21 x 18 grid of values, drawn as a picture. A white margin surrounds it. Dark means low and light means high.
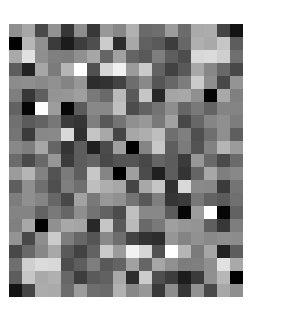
Overall the values sit about 50% of the way up the scale. No overall slope runs across the table. It looks the same turned upside down. No row or column stands out.
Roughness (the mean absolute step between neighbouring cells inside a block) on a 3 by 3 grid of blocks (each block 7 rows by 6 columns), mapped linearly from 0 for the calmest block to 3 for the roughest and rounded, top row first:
3 3 1 | 0 3 0 | 1 3 3
